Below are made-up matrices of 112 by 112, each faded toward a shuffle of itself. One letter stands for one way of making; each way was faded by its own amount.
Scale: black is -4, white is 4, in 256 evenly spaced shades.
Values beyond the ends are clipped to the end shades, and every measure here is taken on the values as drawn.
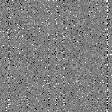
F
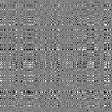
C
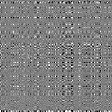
C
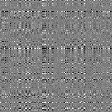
C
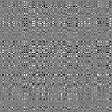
C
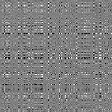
C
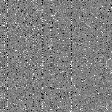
F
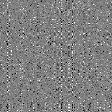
F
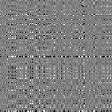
C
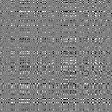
C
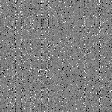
F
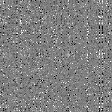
F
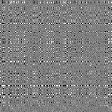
C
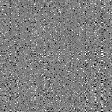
F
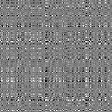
C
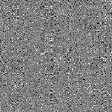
F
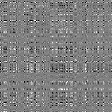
C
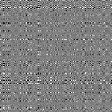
C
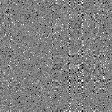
F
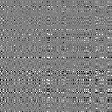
C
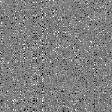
F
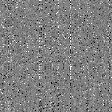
F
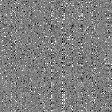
F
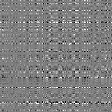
C
